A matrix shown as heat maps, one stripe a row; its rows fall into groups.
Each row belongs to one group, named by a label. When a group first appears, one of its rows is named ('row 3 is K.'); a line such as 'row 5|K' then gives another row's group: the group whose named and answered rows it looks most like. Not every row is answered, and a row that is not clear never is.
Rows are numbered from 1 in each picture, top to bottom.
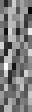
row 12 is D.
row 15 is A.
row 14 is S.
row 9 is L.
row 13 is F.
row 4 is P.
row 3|P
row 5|A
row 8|A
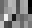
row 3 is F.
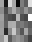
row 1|A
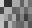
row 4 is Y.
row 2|L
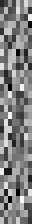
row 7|D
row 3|S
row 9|P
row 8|A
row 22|Y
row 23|A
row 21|F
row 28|A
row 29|D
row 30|P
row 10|Y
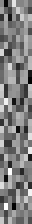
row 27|Y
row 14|S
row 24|D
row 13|S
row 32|Y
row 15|F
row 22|S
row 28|S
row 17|D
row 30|F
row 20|S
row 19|A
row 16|Y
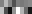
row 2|D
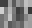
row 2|Y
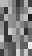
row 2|A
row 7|S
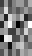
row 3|P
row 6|L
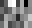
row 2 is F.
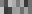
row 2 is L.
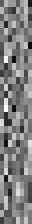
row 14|A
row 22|S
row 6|D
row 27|D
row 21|A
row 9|F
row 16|F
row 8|L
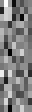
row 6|P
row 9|F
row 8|D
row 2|L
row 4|D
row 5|Y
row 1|F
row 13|L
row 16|D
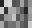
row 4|S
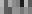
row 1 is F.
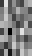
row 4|Y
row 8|D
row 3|F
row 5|D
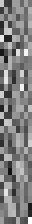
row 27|L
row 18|L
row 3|A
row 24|D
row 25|D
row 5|L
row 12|F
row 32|S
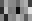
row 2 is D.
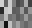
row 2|L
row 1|Y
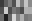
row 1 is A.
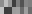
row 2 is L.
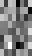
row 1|A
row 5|S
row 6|L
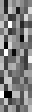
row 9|S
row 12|L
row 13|Y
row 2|A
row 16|A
